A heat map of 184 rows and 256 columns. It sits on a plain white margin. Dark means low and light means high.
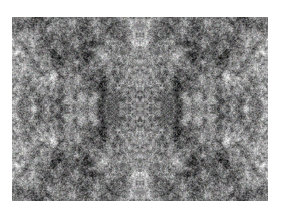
Average level on the scale: 50%. Grain: blotchy. Slope: none. Ninth with the lowest average: centre. Seam: none. Mirror symmetry: left to right and top to bottom. Histogram: bell-shaped.
